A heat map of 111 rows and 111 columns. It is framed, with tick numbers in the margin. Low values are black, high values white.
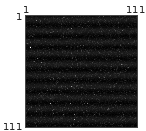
Horizontal stripes repeat 10 times down the table. There is no seam. No overall slope runs across the table. Overall the values sit about 10% of the way up the scale. The values are skewed, with a long tail toward high values.
